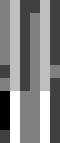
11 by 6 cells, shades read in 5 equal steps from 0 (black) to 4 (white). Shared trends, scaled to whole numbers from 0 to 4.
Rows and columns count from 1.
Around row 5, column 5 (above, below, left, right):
3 3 2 1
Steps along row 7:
up down up up down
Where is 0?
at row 8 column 1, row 9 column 1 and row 10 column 1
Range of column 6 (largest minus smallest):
1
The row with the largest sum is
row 11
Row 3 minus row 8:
2 -1 -1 0 -1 0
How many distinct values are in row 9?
4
